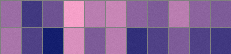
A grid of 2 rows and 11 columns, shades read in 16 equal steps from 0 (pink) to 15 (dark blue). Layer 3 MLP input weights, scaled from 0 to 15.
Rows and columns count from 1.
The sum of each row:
68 100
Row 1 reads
6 12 9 0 4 3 7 8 4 7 8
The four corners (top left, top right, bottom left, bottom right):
6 8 5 12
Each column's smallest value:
5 11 9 0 4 3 7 8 4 7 8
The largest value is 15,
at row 2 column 3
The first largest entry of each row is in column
2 3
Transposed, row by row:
6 5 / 12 11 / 9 15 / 0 2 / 4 8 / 3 4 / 7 13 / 8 11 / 4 8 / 7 11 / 8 12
